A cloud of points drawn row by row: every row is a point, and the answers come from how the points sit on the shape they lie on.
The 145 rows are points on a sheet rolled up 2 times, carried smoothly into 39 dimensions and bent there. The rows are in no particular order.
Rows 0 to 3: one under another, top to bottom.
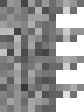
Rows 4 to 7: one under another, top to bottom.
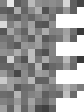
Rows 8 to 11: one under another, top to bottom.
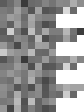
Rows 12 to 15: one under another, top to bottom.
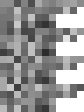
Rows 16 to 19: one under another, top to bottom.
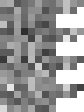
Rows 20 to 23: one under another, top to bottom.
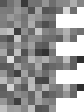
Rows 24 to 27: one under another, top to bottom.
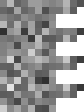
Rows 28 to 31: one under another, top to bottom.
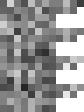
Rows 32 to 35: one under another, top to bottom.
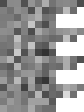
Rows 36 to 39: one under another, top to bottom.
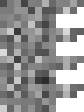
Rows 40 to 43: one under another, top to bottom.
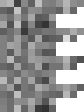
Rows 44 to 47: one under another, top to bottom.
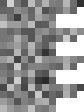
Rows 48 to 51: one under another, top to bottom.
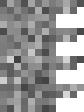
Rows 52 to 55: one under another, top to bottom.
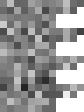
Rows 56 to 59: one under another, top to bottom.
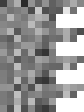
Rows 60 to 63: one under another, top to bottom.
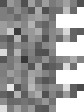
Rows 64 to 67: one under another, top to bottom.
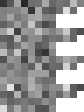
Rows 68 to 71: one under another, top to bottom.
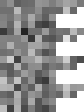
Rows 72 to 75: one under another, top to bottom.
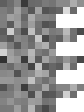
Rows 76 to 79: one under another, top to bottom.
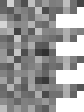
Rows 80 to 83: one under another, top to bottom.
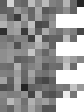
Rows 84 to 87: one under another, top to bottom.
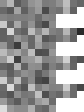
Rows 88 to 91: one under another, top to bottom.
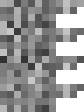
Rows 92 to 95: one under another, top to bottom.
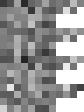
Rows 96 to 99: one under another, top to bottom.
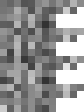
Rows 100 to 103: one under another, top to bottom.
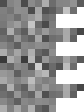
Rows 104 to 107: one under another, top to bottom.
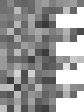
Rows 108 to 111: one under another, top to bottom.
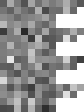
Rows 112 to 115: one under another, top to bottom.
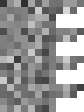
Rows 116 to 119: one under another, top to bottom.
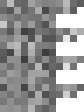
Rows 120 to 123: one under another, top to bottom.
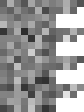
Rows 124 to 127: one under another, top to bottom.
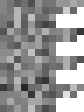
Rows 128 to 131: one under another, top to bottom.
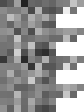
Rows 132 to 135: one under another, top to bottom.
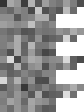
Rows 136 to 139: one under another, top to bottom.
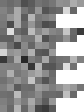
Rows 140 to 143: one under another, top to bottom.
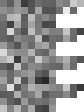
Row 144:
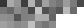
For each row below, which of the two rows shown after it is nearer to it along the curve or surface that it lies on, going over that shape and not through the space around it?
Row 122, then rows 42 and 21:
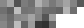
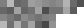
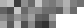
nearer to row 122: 42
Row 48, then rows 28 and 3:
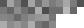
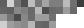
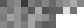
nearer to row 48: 3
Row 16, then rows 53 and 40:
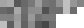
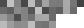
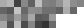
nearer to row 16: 40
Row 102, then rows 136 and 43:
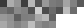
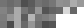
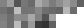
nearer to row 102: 136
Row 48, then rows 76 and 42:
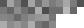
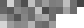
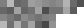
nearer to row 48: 42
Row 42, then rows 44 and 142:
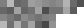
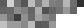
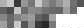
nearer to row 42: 142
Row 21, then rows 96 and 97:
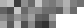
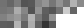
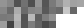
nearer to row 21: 97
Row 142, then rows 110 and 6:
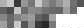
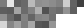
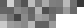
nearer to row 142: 110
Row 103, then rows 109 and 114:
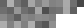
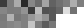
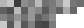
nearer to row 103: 114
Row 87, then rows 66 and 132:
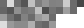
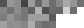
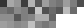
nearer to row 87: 132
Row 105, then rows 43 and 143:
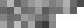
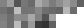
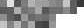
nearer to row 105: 43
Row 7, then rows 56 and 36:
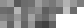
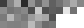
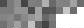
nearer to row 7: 36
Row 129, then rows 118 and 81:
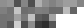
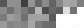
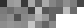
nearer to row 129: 118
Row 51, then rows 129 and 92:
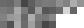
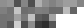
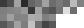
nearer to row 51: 129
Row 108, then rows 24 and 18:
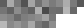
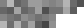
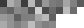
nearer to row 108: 24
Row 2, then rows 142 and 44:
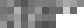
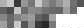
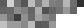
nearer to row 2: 142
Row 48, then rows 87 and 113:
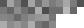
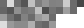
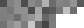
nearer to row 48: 113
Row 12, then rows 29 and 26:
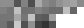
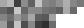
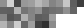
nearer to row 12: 29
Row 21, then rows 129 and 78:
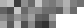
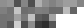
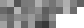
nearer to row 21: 129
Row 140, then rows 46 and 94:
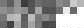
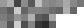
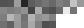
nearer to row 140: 94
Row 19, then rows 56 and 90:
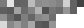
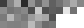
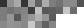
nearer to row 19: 90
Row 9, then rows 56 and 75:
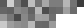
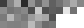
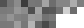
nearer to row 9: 56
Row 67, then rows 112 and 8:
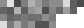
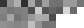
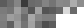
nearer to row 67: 112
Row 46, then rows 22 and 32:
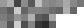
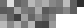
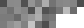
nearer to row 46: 22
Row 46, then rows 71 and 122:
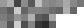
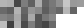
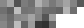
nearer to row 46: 71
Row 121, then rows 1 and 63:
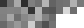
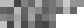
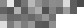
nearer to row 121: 63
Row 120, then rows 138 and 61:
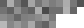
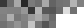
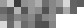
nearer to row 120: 61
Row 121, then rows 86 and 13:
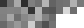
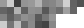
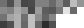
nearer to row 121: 13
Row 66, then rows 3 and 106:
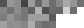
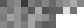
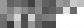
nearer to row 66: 3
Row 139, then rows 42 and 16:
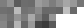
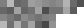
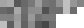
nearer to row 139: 16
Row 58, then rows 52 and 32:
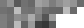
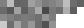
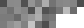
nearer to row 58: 52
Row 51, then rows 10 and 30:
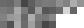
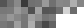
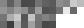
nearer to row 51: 10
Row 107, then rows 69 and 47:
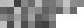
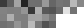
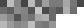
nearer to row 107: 47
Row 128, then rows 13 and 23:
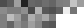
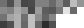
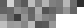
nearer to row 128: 13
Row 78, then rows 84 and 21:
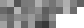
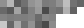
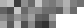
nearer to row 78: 84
